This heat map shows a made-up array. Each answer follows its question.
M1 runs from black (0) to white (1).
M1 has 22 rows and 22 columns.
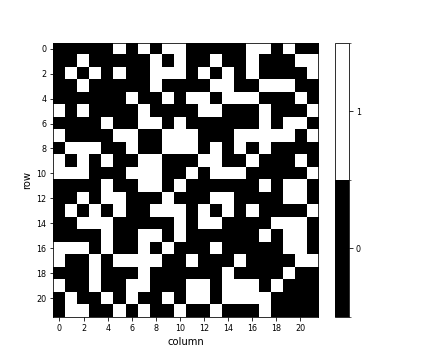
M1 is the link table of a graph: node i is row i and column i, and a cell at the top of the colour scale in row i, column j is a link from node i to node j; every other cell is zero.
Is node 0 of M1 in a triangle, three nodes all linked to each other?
yes
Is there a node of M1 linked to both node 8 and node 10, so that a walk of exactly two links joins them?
yes
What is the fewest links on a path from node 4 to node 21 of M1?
3
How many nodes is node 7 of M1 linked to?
12
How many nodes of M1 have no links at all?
0
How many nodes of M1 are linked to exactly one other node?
0
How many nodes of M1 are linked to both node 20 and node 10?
5
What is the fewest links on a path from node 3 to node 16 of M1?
2
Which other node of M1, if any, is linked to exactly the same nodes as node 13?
node 2
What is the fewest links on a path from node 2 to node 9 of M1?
1
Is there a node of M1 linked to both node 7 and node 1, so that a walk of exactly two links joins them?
yes
